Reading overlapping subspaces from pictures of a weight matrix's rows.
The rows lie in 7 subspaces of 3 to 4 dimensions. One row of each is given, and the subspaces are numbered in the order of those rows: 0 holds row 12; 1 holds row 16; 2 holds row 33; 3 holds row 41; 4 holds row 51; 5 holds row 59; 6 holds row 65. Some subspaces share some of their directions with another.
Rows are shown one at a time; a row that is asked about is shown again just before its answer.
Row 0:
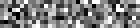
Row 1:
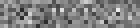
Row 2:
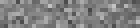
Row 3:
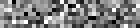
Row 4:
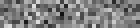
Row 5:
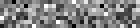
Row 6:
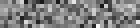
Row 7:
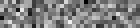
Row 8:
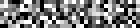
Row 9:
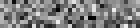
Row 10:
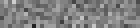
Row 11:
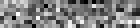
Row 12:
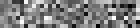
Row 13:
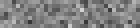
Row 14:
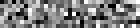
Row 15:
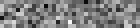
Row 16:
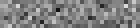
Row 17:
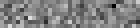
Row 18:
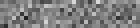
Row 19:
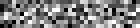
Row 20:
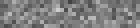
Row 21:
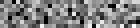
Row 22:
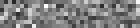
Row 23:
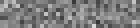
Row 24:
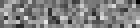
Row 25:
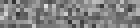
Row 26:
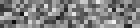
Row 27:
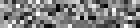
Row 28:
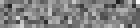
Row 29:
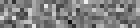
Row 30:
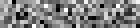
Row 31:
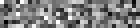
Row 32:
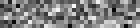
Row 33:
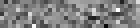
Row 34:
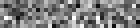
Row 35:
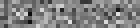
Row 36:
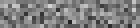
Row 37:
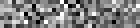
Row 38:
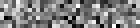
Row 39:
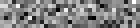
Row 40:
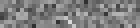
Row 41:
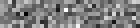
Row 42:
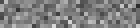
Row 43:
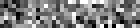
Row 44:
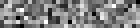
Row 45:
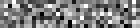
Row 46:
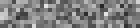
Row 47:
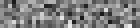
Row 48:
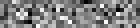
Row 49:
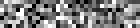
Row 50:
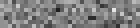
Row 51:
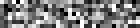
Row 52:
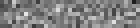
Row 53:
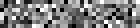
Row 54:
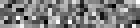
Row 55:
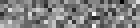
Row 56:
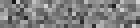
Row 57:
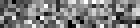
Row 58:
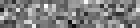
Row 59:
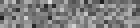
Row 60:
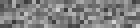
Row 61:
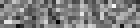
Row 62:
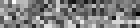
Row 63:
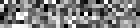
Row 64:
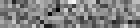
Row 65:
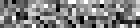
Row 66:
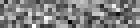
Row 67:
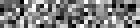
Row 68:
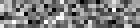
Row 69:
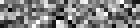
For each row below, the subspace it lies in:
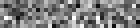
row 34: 6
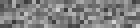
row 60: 3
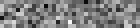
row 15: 0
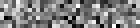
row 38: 6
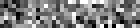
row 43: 6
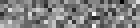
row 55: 2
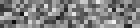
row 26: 0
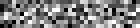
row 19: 3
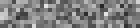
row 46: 6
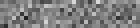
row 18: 5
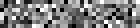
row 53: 5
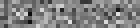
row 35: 5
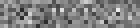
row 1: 5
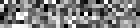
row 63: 4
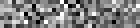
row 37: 0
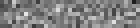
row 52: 3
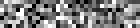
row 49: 0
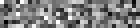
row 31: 4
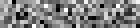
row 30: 3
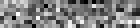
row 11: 6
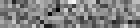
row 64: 6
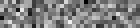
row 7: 5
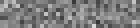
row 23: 1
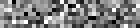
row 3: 0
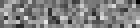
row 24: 4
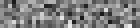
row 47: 1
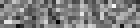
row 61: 4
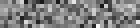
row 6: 0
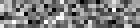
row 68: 0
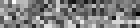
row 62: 6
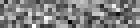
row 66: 2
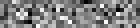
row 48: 5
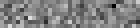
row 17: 4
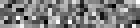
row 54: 4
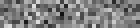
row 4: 0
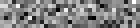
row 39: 1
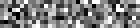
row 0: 3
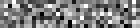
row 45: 1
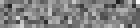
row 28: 4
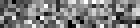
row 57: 6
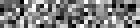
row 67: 0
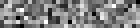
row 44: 4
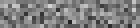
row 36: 1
